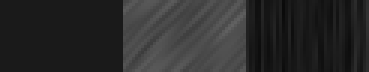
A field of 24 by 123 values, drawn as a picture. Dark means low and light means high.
It is made of 1 by 3 panels. Panel 1,1: very low, flat. Panel 1,2: low, slanting up to the right, faint in contrast. Panel 1,3: very low, streaked downward, faint in contrast.
